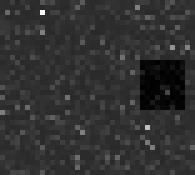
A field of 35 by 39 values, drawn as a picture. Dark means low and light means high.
No single row or column stands out from its neighbours. No regular stripes run through it. An odd patch, lower than its surroundings, sits in the middle right. The ninth with the lowest average is the middle right. Overall the values sit about 20% of the way up the scale.
